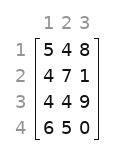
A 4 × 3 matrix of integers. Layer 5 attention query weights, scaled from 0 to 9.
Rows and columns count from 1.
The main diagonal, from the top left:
5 7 9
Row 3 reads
4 4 9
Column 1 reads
5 4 4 6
